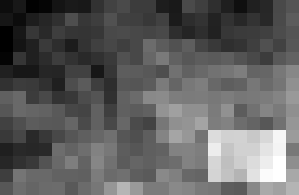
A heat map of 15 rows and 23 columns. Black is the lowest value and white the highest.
An odd patch, higher than its surroundings, sits in the bottom right. No row or column stands out. The ninth with the lowest average is the top left. The ninth with the highest average is the bottom right. The halves do not mirror each other. There is an overall slope up to the bottom right.
